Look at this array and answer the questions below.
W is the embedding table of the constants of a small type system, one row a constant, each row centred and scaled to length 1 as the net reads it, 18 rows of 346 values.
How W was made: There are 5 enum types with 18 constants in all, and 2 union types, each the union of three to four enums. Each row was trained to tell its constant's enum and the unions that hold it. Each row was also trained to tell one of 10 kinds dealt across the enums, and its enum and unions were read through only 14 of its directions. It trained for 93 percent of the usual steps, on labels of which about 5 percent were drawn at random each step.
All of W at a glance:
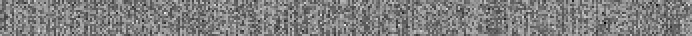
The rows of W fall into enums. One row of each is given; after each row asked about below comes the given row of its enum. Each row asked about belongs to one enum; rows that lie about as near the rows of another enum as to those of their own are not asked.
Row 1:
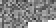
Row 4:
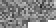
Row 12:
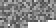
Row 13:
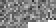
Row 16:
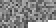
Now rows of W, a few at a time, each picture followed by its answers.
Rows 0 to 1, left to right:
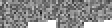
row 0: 13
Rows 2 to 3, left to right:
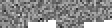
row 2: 16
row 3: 4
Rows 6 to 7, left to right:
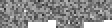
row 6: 16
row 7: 12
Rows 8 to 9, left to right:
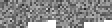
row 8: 1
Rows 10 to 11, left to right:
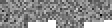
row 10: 16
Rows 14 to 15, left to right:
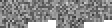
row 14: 12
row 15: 12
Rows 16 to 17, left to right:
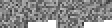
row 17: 1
